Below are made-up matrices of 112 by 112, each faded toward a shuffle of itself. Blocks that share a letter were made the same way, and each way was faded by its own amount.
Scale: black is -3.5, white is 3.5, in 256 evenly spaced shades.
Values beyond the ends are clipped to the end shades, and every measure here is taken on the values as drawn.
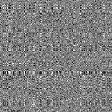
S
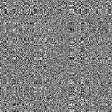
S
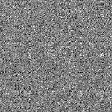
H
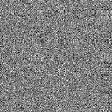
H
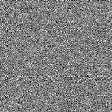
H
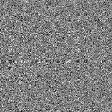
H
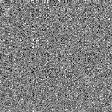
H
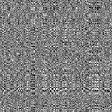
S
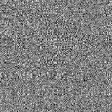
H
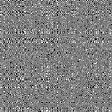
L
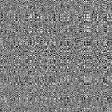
S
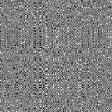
L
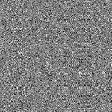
H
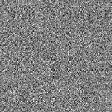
H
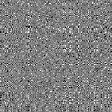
L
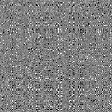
L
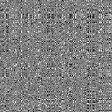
L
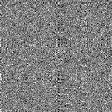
H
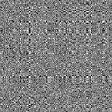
S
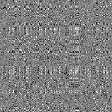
L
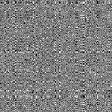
S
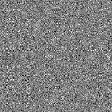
H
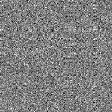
H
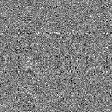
H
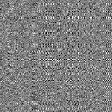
S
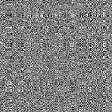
S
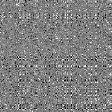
L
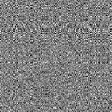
S
